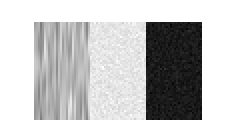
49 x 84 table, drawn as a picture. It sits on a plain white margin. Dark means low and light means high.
It is made of 1 by 3 panels. Panel 1,1: high, streaked downward. Panel 1,2: very high, fine-grained, faint in contrast. Panel 1,3: very low, fine-grained, faint in contrast.
